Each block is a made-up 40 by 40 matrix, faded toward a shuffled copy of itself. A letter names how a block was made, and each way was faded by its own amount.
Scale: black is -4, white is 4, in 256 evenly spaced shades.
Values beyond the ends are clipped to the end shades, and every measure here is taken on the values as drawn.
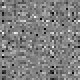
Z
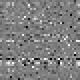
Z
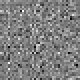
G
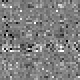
Z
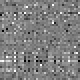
Z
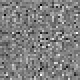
G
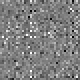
Z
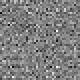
G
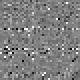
Z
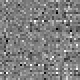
G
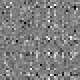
Z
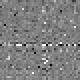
Z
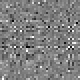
Z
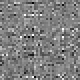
G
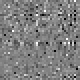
Z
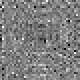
G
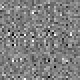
G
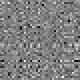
Z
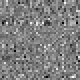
G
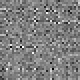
G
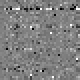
Z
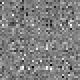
G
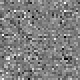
G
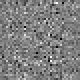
G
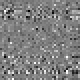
Z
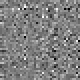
G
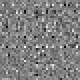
G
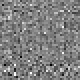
G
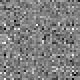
Z
